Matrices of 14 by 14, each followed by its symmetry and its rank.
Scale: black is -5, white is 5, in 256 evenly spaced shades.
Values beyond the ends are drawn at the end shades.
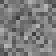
symmetric, full rank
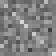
symmetric, full rank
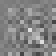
symmetric, rank three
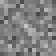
symmetric, full rank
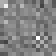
symmetric, rank three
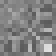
symmetric, rank three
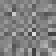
symmetric, rank three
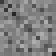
symmetric, full rank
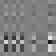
neither, rank one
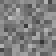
symmetric, full rank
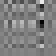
neither, rank one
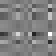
neither, rank one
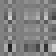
neither, rank one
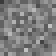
symmetric, full rank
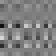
neither, rank one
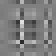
neither, rank one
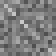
symmetric, full rank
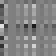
neither, rank one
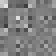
symmetric, rank three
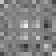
symmetric, rank three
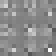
symmetric, rank three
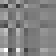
neither, rank one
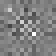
symmetric, rank three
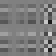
neither, rank one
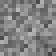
symmetric, full rank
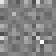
symmetric, rank three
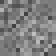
symmetric, full rank
